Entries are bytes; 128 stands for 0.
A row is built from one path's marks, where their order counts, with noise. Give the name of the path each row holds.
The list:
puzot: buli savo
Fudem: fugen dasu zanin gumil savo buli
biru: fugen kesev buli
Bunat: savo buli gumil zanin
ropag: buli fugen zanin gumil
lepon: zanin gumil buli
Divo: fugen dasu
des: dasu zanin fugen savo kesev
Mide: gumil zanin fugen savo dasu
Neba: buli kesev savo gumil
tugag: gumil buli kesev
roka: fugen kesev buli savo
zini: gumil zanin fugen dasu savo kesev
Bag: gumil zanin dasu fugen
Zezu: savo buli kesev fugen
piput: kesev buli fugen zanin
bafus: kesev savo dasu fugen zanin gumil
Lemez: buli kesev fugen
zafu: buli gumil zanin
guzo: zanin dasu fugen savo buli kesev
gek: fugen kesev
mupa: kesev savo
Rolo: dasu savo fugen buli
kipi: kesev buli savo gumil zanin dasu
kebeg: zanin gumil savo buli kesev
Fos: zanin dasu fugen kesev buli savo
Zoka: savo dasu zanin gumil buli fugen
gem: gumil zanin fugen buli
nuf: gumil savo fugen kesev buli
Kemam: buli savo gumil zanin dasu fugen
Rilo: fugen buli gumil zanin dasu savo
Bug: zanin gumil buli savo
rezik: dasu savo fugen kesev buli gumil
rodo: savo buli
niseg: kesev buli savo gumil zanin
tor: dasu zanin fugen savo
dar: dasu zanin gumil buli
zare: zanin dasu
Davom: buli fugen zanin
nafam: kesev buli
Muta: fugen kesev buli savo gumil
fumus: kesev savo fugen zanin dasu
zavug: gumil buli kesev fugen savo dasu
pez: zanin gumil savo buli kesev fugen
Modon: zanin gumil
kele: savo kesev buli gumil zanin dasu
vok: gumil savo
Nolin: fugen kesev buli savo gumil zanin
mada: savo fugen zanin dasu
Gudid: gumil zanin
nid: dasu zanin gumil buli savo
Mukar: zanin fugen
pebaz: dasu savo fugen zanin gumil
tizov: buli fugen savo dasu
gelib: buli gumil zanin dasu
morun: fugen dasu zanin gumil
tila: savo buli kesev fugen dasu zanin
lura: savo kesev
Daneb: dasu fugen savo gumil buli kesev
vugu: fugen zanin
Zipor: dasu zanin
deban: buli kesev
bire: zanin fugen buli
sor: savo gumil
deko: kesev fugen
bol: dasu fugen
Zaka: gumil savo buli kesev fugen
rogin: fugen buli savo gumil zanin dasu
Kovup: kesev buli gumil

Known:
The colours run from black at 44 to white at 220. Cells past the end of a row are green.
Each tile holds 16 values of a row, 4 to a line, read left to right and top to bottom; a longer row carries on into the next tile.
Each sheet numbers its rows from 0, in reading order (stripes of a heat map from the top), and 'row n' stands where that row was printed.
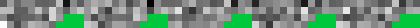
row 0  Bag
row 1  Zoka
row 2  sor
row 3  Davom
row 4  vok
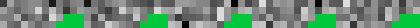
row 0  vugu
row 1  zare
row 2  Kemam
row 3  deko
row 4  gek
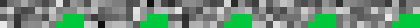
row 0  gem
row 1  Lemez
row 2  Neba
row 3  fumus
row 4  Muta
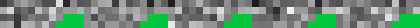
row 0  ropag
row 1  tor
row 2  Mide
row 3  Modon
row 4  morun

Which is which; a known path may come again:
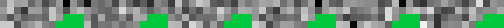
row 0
Zezu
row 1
Zipor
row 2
fumus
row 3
Zoka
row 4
Kemam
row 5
gem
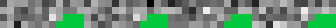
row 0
biru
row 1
bol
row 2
Modon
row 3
tizov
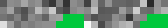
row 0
tila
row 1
zini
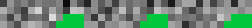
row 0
Mukar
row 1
kebeg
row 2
Rolo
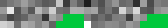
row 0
vok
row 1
Gudid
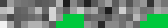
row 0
Zaka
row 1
lepon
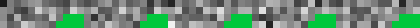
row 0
zare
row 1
Bug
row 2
Mide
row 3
puzot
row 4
bafus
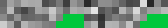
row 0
mada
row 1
Neba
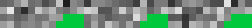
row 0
sor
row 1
Muta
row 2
ropag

